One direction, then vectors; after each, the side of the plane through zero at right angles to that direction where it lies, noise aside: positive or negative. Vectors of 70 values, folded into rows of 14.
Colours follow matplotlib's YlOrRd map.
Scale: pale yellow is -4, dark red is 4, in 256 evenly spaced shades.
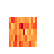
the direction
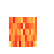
positive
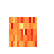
negative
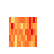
negative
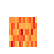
negative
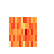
negative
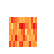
positive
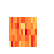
negative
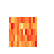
negative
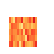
negative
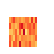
positive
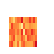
negative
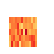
negative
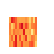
positive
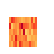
positive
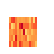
positive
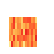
negative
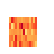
positive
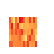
negative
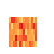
positive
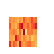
positive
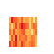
positive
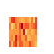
positive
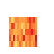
negative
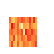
negative
